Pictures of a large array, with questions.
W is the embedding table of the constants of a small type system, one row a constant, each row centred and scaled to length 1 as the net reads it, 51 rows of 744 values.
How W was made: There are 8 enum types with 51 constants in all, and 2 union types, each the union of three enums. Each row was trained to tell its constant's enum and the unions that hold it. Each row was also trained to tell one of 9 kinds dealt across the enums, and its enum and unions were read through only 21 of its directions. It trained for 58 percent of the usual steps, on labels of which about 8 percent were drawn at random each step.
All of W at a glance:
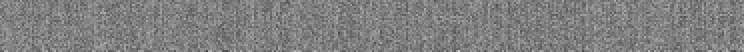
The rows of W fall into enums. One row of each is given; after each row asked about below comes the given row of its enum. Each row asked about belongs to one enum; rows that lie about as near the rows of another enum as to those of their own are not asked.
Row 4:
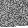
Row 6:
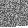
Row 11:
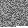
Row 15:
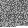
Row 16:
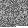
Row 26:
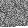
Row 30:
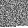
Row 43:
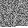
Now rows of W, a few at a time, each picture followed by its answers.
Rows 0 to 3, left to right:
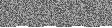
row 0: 30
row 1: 43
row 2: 26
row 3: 30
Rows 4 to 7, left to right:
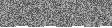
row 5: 30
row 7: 15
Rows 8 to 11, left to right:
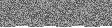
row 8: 4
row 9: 4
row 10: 4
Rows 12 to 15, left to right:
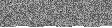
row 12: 26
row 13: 26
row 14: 15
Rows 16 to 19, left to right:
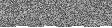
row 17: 6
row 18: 26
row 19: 15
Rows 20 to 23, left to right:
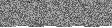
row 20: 6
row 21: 16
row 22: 4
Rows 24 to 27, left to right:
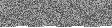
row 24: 11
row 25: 6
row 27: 11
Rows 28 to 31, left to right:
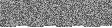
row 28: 30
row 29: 4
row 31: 11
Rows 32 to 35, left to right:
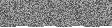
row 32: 26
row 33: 6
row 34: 26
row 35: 43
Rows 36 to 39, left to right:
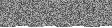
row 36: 4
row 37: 6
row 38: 26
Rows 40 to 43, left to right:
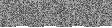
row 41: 30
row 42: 30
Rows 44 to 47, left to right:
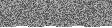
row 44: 11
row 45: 11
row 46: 11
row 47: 30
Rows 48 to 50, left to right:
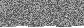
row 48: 11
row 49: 6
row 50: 4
